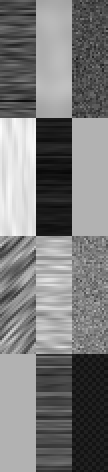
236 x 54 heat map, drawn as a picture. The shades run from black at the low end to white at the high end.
It is made of 4 by 3 panels. Panel 1,1: low, streaked across. Panel 1,2: high, smooth, faint in contrast. Panel 1,3: low, fine-grained. Panel 2,1: very high, streaked downward, faint in contrast. Panel 2,2: very low, streaked across, faint in contrast. Panel 2,3: high, flat. Panel 3,1: middling, slanting up to the right, strong in contrast. Panel 3,2: high, streaked across. Panel 3,3: middling, fine-grained. Panel 4,1: high, flat. Panel 4,2: low, streaked across. Panel 4,3: very low, checkered, faint in contrast.
